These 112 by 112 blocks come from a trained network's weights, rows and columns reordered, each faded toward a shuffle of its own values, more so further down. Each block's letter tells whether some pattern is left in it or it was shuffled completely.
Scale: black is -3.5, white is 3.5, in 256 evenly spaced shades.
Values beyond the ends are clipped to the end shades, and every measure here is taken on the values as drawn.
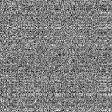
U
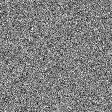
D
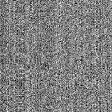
U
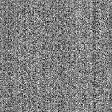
U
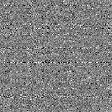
U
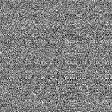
U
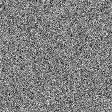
D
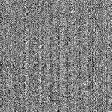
U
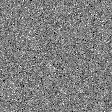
D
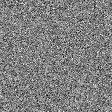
D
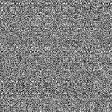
U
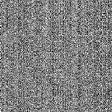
U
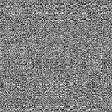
U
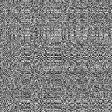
U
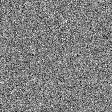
D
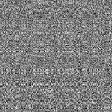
U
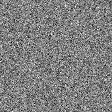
D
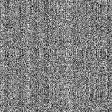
U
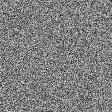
D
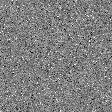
D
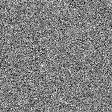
D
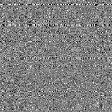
U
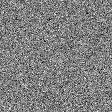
D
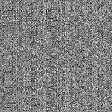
U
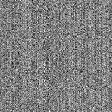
U
